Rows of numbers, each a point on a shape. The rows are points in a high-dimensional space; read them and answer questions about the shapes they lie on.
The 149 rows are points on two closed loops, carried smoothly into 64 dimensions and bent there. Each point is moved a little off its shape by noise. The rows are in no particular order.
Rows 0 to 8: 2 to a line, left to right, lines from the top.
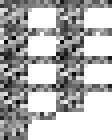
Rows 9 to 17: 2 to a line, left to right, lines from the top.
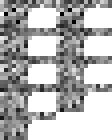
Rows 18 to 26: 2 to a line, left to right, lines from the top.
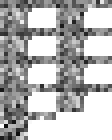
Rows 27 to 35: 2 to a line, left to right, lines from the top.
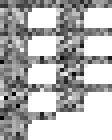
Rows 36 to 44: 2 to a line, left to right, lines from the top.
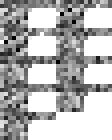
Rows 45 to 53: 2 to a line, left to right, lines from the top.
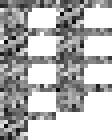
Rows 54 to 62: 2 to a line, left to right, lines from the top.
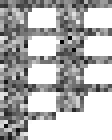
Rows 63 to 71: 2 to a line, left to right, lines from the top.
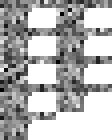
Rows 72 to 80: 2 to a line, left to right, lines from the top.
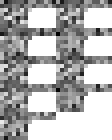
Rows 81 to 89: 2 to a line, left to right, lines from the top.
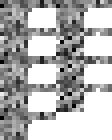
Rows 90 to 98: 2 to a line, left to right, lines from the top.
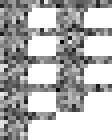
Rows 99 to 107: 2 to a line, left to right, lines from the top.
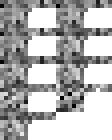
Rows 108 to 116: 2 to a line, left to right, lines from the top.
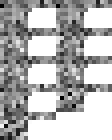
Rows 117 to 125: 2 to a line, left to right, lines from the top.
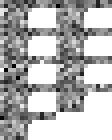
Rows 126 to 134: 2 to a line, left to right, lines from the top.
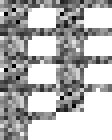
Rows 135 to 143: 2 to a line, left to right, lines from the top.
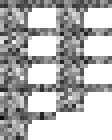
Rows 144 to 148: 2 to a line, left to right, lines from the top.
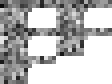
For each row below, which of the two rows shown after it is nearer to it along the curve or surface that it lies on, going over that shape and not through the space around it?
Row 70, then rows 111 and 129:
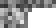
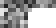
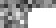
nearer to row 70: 129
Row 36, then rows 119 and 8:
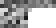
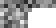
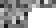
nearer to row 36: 8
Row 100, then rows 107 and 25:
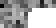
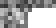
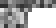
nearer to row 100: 25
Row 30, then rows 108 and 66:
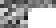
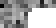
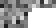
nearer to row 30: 66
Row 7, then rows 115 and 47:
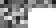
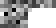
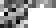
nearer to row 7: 47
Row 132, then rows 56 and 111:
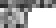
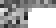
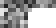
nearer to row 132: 111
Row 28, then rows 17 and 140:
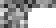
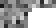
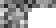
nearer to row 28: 140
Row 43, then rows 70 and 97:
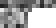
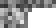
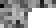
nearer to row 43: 70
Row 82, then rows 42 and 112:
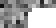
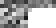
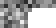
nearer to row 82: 42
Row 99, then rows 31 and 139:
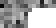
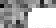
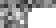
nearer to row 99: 31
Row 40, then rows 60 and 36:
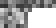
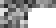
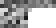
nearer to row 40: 60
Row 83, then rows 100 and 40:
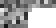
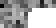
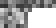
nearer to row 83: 100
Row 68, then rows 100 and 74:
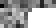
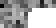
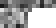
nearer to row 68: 74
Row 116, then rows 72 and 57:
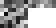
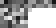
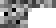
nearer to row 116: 72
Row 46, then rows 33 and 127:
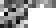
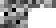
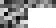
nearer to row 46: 127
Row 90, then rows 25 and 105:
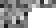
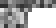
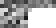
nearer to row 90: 105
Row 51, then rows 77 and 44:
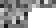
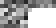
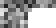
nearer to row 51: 77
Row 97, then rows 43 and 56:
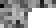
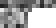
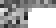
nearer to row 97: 43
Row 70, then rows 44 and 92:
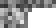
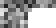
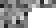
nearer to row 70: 44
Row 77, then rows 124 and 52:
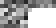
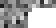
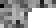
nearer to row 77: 124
